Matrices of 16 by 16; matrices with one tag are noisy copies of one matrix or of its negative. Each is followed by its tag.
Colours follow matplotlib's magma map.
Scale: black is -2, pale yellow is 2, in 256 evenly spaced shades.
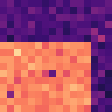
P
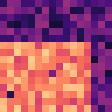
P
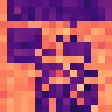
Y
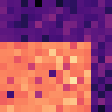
P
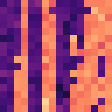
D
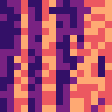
D
